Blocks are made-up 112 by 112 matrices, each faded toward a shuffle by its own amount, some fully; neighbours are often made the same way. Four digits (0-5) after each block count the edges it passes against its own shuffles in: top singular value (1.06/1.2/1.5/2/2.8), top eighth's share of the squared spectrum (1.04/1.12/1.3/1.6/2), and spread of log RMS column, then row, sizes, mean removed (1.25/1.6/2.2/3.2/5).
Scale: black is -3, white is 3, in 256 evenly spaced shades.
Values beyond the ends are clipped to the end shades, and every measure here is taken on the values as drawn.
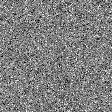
0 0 0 0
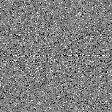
3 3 0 2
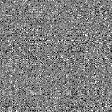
4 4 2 3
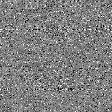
3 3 1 2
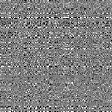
5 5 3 4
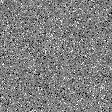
1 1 0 0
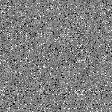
3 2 0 2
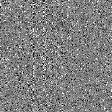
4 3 2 1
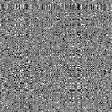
5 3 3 3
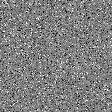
0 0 0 0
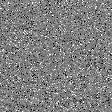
3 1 0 0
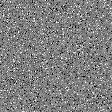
3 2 0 0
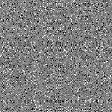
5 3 2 2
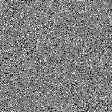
3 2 1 1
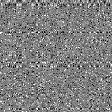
5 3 2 2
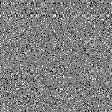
4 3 2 2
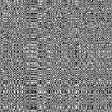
5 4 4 4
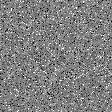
2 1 0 0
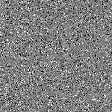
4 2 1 1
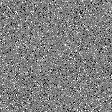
3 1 0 0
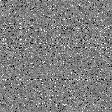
4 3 1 2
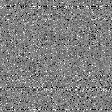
4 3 1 3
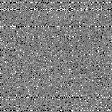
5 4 2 3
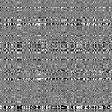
5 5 3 5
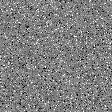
1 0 0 0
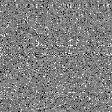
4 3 1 2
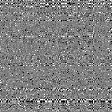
5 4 2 4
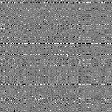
5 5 2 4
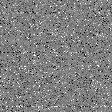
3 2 0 1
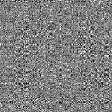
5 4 3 3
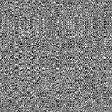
5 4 3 3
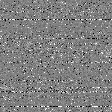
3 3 0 3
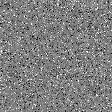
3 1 0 0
